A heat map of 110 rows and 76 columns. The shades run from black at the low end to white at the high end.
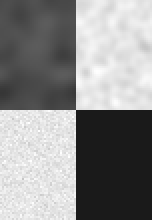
The table splits into 2 rows of 2 panels. Panel 1,1: low, smooth, faint in contrast. Panel 1,2: very high, blotchy, faint in contrast. Panel 2,1: very high, fine-grained, faint in contrast. Panel 2,2: very low, flat.
